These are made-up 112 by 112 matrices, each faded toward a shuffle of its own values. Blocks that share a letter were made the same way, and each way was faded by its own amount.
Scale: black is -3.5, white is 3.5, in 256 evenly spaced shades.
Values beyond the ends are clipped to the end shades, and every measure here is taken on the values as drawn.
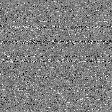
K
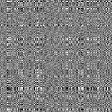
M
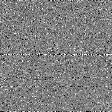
K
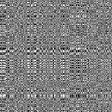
M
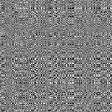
M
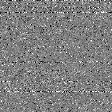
K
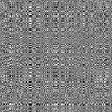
M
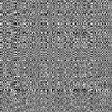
M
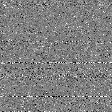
K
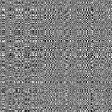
M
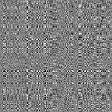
M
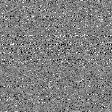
K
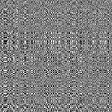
M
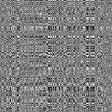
M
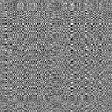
M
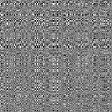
M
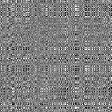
M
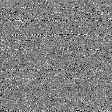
K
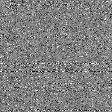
K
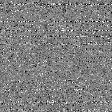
K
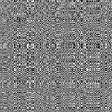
M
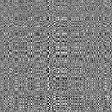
M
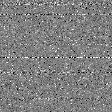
K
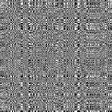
M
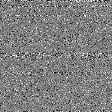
K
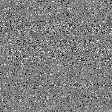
K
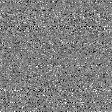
K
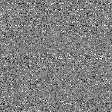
K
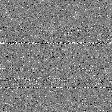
K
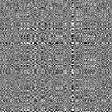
M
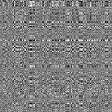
M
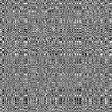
M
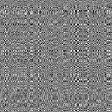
M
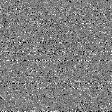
K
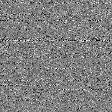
K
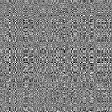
M
